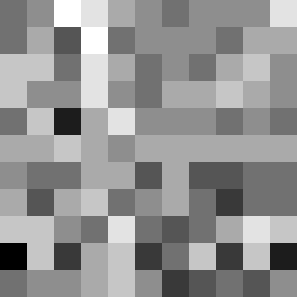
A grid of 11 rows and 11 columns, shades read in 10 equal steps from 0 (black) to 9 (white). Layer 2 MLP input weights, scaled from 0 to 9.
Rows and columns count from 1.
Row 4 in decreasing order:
8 7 7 6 6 6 5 5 5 5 4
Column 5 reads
6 4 6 5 8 5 6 4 8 7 7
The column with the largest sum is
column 4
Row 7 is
5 4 4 6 6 3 6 3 3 4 4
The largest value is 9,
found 2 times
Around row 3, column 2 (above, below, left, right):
6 5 7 4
